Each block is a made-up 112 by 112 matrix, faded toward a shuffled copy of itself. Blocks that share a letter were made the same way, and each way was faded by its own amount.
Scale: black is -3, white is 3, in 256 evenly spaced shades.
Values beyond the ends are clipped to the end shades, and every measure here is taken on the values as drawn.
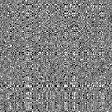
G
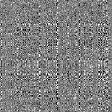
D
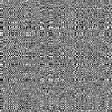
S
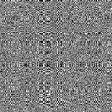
S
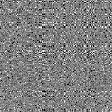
G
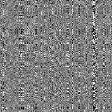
D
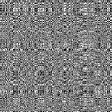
S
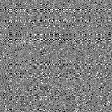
G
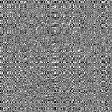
S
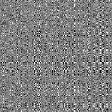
D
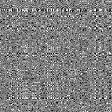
G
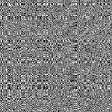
S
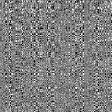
D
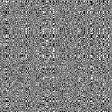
D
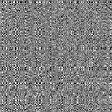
S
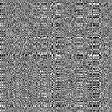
S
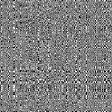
D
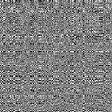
S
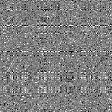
G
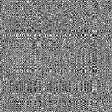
G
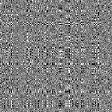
D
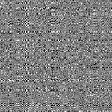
G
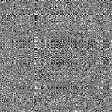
G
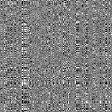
D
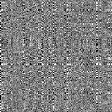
D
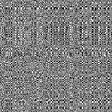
S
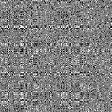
G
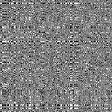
G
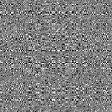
G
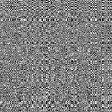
S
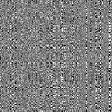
D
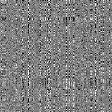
D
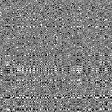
G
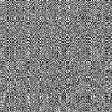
S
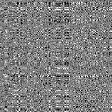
G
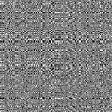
S
